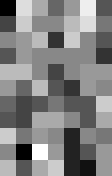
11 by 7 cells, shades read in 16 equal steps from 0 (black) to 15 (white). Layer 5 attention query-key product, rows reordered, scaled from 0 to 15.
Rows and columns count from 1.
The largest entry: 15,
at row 10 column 3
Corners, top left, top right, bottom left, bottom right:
0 5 11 9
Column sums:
79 80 105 80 70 85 84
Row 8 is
5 4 10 10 8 5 10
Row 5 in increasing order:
4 8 8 9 9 11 11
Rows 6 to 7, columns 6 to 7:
9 8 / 5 12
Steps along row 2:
up down same up up down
